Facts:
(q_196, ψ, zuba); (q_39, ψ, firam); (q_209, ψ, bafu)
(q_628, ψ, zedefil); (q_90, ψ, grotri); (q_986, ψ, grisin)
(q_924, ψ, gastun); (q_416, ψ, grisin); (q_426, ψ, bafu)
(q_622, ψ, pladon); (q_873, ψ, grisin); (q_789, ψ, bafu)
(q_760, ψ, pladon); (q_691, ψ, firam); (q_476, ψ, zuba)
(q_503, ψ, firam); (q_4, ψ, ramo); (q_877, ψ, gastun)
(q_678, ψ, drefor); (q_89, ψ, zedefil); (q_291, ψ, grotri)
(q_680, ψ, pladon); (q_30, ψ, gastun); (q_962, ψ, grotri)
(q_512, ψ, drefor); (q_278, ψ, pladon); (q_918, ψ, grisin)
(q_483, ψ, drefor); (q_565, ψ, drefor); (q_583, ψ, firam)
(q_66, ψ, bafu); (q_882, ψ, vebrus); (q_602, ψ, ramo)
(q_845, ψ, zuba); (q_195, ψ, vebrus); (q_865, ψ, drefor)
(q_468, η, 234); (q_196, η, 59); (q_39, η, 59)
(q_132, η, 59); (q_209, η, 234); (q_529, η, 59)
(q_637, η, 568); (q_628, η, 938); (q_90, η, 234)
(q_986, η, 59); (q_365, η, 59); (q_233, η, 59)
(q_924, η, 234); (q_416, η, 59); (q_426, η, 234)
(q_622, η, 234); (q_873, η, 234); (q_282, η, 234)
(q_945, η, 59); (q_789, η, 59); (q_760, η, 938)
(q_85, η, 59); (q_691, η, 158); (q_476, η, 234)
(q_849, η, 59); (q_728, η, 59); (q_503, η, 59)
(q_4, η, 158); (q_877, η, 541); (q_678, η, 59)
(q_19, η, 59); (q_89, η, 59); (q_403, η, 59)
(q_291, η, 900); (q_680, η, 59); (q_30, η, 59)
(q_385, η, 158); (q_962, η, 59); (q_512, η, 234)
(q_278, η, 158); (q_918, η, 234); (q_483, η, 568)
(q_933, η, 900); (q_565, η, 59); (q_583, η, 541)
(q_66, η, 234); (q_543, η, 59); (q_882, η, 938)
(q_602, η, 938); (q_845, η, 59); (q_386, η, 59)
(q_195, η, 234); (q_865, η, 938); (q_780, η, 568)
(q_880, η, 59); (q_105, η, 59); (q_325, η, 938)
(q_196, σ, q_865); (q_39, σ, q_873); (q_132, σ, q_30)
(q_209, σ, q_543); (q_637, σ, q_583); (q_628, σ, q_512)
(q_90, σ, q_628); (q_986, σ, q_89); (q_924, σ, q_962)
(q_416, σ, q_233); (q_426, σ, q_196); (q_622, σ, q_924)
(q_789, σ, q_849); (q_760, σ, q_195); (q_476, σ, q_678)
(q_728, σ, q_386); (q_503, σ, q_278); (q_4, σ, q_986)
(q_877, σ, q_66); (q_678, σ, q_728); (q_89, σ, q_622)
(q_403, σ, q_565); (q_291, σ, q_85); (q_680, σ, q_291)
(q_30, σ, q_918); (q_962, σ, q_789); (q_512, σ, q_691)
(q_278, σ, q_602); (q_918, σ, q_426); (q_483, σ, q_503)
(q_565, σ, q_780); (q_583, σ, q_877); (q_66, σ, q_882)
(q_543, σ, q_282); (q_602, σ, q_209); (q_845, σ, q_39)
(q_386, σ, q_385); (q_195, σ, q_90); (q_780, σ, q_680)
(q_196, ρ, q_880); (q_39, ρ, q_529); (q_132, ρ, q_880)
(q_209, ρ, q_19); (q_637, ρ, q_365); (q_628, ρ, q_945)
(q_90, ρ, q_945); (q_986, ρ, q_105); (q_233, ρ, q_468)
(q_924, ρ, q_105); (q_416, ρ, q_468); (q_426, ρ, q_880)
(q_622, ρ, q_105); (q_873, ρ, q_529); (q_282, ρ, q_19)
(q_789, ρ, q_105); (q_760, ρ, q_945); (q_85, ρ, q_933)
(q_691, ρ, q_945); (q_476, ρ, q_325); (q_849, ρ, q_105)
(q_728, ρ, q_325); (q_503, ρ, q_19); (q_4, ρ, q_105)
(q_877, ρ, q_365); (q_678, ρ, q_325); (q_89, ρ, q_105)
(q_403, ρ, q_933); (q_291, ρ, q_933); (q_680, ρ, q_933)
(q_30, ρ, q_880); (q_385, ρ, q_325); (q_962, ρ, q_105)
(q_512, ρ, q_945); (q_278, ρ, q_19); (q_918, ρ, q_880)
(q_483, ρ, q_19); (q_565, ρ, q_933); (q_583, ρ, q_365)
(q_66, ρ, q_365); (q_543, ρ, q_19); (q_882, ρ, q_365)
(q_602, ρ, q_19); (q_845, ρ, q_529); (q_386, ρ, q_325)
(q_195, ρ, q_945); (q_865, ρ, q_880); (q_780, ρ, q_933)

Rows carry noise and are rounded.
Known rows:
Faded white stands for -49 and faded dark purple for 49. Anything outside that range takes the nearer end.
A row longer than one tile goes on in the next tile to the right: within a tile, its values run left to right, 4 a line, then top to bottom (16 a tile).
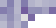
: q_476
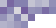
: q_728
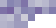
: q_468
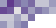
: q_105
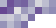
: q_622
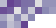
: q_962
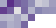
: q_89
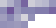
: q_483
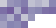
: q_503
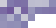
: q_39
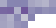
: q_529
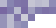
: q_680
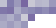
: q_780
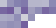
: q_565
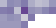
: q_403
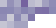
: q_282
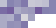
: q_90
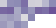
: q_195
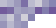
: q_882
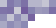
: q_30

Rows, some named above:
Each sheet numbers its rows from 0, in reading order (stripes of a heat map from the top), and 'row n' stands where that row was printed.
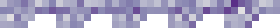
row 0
q_691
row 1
q_209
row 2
q_19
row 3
q_291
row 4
q_89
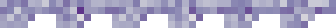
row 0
q_877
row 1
q_845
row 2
q_628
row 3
q_476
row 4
q_19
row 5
q_90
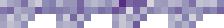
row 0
q_865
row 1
q_543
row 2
q_849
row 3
q_602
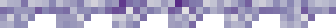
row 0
q_209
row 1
q_760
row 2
q_105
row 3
q_986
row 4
q_512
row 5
q_476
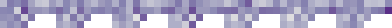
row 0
q_416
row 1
q_85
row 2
q_476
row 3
q_196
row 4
q_512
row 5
q_385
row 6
q_278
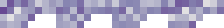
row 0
q_924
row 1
q_386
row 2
q_583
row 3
q_4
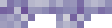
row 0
q_233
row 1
q_543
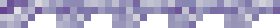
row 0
q_622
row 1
q_933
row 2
q_637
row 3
q_678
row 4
q_760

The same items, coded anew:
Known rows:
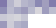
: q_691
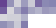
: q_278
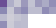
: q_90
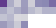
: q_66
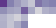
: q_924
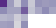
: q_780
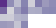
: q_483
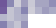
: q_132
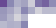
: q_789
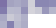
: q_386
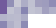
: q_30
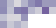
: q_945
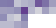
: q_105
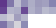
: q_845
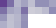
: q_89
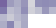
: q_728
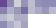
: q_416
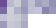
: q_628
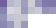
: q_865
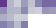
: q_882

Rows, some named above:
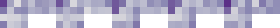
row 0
q_760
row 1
q_583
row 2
q_503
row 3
q_503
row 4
q_483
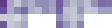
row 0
q_195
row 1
q_196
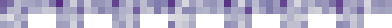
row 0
q_39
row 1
q_780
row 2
q_85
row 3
q_760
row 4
q_565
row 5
q_877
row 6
q_476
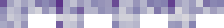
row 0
q_233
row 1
q_195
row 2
q_512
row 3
q_209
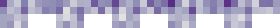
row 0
q_291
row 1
q_19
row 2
q_602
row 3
q_565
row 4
q_622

